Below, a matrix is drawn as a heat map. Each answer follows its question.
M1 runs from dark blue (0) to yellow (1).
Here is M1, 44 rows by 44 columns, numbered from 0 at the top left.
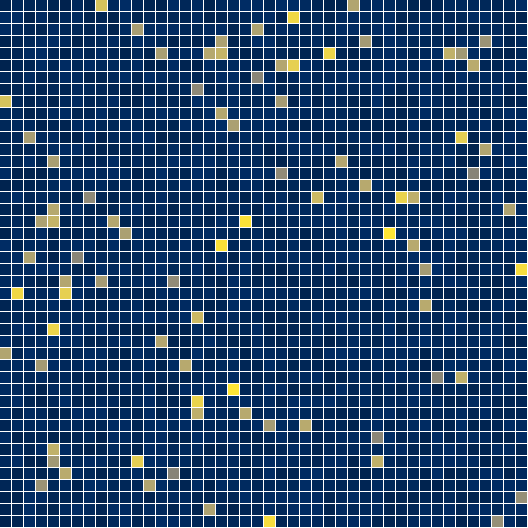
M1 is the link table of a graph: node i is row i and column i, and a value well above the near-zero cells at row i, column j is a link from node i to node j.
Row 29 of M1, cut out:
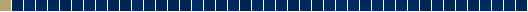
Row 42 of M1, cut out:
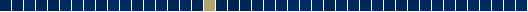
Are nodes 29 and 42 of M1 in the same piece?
no
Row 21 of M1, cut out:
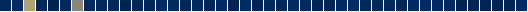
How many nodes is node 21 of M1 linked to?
2
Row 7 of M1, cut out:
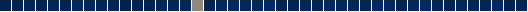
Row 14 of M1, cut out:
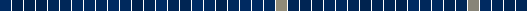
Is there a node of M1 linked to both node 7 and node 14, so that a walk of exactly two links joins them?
no
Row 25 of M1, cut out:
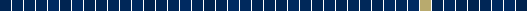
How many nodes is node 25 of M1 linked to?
1
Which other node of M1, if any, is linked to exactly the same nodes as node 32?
node 10
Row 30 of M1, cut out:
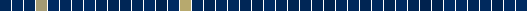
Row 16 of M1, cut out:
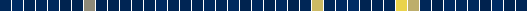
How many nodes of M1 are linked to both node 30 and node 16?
0
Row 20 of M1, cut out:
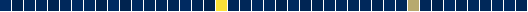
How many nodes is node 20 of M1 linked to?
2
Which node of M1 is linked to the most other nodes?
node 4
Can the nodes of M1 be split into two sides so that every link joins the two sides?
yes
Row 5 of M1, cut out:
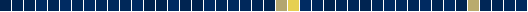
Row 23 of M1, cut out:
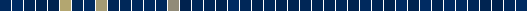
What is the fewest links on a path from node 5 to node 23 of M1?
1
